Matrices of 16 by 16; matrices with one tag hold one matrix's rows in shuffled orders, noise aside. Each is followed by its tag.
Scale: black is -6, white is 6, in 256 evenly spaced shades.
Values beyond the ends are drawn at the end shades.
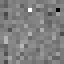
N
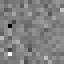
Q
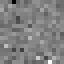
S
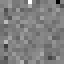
N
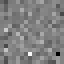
N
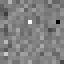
N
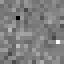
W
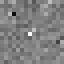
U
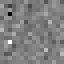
Q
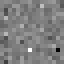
N
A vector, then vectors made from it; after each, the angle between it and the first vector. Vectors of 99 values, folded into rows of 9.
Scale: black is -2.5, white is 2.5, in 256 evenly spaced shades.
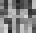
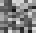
partly opposed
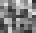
nearly opposite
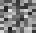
partly aligned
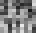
nearly parallel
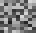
orthogonal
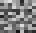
orthogonal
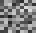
orthogonal
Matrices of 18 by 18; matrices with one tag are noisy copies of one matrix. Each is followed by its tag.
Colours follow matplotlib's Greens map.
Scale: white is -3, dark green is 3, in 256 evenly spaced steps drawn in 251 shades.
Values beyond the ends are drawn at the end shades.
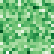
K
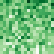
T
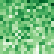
T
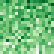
T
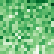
T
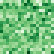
K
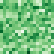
K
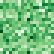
K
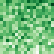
T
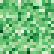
K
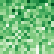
T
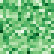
K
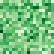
K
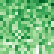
T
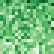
T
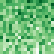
T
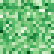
K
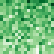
T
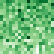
T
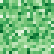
K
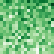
T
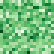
K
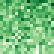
T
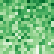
T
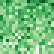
T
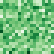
K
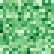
K
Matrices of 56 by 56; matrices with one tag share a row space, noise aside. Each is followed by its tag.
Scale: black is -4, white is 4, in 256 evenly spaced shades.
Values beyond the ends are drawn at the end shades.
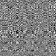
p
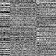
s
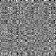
p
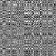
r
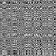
r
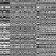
s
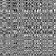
r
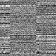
s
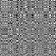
p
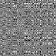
r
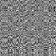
p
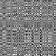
r
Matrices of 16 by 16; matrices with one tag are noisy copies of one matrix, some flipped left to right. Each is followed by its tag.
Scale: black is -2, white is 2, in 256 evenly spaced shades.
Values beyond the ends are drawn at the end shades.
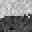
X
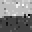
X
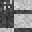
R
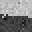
X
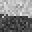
X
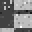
R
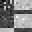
R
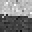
X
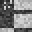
R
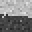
X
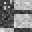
R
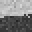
X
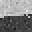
X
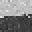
X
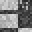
R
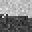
X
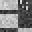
R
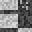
R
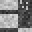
R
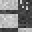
R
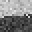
X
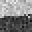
X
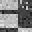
R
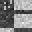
R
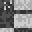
R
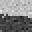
X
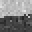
X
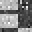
R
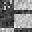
R
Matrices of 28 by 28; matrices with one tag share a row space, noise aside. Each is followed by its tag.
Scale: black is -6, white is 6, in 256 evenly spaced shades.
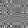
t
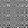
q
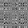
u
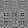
u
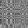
t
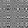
q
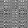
u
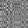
t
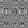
u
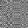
t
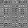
u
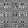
u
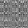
u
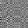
t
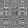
u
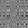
q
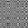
q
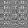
u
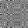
t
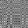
t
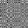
t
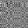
t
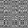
u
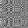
t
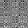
u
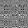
u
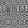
q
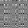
u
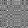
t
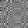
t
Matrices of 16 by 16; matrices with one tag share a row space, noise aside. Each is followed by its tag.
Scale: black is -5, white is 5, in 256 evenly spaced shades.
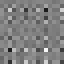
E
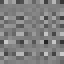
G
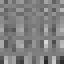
G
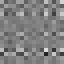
G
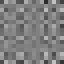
G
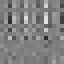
E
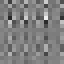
E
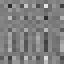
E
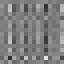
E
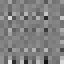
E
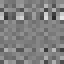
G
